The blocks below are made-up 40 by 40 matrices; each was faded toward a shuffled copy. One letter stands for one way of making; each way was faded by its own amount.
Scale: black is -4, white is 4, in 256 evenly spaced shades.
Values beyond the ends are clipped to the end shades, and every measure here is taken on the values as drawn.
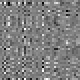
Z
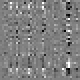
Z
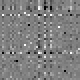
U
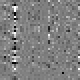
Z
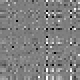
U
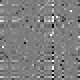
U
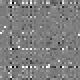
U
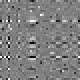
U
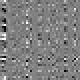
Z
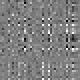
Z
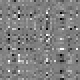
Z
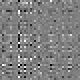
Z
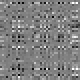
U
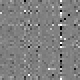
Z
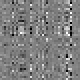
Z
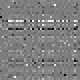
U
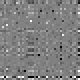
U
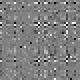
U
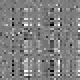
U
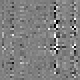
Z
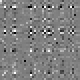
U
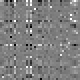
U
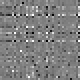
U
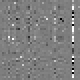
Z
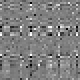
U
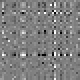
U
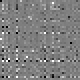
U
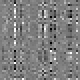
Z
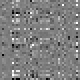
Z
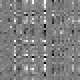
Z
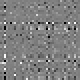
U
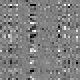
Z
